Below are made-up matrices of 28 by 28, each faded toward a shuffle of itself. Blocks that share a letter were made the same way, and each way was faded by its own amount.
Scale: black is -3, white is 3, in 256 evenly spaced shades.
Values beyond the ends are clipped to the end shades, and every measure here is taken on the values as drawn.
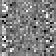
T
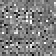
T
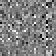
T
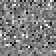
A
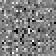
T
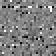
A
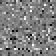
A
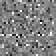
A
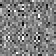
T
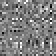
T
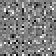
T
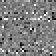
A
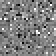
A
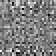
T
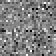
A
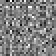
T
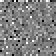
A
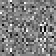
T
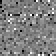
A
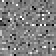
A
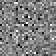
T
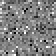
A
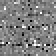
A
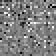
A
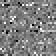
A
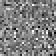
T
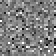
T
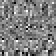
T
